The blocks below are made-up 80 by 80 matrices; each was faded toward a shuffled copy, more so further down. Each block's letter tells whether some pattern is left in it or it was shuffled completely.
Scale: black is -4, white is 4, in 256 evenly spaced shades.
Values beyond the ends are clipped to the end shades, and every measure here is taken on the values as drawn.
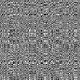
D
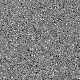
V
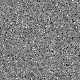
V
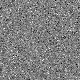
V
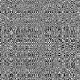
D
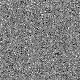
V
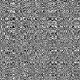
D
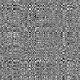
D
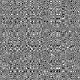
D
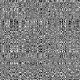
D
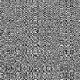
D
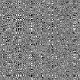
D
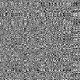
D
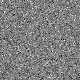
V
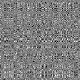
D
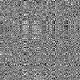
D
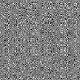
D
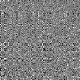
D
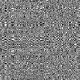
D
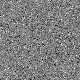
V
